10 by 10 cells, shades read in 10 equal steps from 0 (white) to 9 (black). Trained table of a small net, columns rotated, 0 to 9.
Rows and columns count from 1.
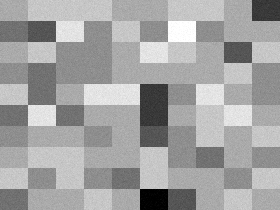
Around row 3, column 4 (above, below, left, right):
4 4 4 3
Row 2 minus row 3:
2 4 -3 0 -1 3 -2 1 -3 1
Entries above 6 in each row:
1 0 0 0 1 1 0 0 0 1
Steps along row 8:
down same up same down up up down up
